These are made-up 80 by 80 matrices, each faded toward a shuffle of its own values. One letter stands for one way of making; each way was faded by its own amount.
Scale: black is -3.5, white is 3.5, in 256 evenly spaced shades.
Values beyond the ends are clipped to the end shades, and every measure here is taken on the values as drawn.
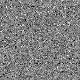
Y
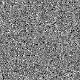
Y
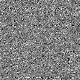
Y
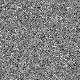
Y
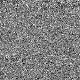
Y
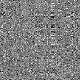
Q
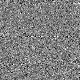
Y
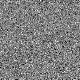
Y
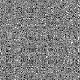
Q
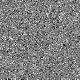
Y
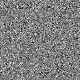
Y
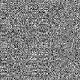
Q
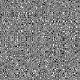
Q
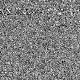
Y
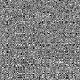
Q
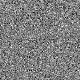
Y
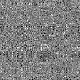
Q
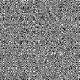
Q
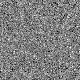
Y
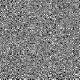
Q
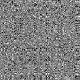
Q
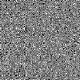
Q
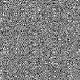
Q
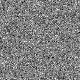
Y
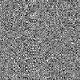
Q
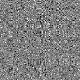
Q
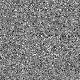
Y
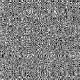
Q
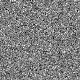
Y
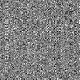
Q
